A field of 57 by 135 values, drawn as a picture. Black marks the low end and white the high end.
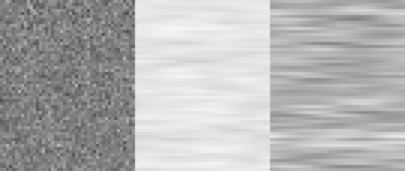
It is made of 1 by 3 panels. Panel 1,1: middling, fine-grained. Panel 1,2: very high, streaked across, faint in contrast. Panel 1,3: high, streaked across.
